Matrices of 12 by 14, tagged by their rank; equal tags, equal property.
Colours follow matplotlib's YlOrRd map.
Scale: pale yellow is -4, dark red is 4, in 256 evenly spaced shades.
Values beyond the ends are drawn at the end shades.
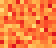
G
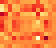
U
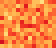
G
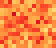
G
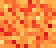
G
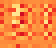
U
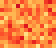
G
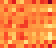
U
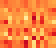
U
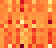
U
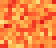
G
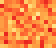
G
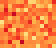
G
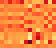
U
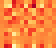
U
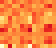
U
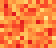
G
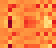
U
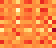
U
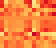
U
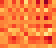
U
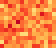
G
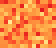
G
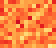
G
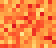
G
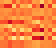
U
